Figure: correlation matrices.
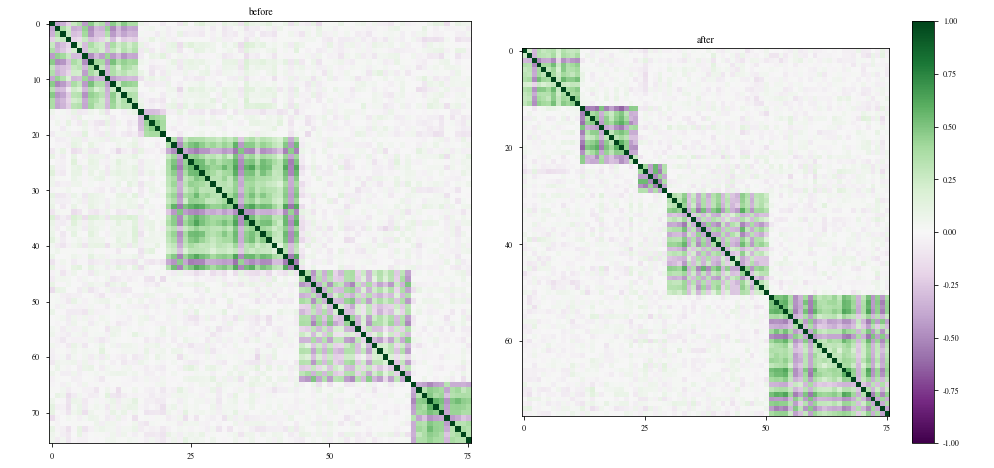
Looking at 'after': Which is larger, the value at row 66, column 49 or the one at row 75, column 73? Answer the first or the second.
the second
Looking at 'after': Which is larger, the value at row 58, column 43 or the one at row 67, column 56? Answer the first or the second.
the first
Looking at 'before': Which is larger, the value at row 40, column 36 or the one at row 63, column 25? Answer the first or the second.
the first
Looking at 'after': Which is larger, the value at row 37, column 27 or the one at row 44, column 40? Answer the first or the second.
the first
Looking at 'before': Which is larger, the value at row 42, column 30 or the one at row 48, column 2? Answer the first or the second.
the first
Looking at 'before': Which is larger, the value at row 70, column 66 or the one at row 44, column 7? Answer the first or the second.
the first
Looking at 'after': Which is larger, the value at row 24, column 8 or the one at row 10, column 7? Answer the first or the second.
the second
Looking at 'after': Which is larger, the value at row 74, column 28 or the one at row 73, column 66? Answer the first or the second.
the second
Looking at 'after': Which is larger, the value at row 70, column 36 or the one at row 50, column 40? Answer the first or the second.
the second
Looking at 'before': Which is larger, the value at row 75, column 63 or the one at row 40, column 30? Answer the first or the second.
the second
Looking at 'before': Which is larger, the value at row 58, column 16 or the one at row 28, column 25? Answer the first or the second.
the second
